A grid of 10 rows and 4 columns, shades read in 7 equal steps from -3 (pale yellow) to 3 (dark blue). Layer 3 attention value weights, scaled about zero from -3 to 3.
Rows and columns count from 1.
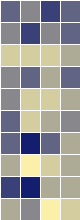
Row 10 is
-1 0 -3 -2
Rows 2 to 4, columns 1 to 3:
0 2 0 / -2 -2 -2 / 0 1 -1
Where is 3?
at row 7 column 2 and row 9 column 2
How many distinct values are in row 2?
3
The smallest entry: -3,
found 2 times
